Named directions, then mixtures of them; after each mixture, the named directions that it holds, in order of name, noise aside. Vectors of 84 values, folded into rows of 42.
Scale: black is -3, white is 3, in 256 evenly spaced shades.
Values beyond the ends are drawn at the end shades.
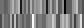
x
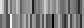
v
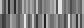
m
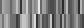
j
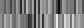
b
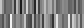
b, m, v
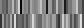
x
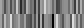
b, v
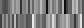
x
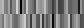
b, j, v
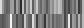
m, v, x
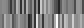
b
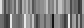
m, v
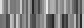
j, v, x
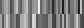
j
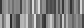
j, v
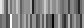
v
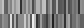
j, v, x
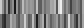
m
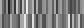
b, j, m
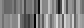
b, j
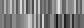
b
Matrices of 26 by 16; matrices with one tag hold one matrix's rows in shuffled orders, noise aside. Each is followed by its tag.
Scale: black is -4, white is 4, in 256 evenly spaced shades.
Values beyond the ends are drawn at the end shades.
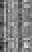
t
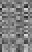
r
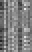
t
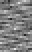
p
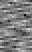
p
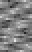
p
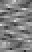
p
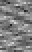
p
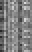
t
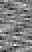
p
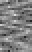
p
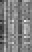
t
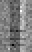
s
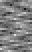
p
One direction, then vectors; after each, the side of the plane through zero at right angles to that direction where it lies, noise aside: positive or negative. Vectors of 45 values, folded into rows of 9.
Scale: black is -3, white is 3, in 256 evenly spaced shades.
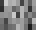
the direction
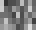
negative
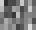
negative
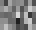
negative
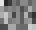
negative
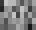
positive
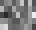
negative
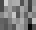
positive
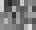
negative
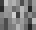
positive
